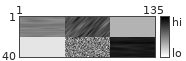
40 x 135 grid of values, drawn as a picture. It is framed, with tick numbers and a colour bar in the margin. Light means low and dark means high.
The table splits into 2 rows of 3 panels. Panel 1,1: middling, streaked across, faint in contrast. Panel 1,2: high, slanting up to the right. Panel 1,3: low, flat. Panel 2,1: very low, flat. Panel 2,2: middling, fine-grained, strong in contrast. Panel 2,3: very high, streaked across, faint in contrast.
